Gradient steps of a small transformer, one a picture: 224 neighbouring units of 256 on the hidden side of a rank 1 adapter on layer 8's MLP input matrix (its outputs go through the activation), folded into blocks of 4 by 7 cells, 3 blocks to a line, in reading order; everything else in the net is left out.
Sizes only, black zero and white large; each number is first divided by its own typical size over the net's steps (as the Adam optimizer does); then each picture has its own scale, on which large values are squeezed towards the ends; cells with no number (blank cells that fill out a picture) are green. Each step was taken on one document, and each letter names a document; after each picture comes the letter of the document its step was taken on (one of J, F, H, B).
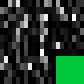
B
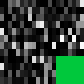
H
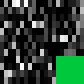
H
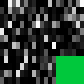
H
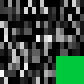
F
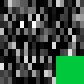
H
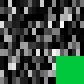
F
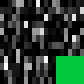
B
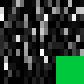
B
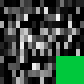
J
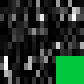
B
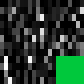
B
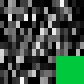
J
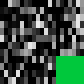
H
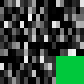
H
